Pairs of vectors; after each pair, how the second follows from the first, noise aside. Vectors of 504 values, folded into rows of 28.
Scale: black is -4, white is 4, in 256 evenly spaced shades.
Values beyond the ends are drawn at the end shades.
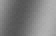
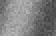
negated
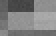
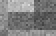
negated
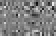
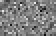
shuffled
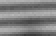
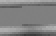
partly zeroed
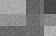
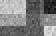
scaled up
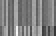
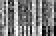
scaled up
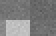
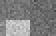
copied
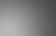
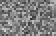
shuffled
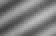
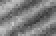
negated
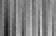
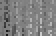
partly zeroed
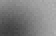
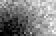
scaled up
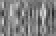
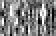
scaled up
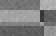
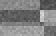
negated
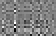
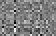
negated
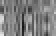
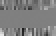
partly zeroed
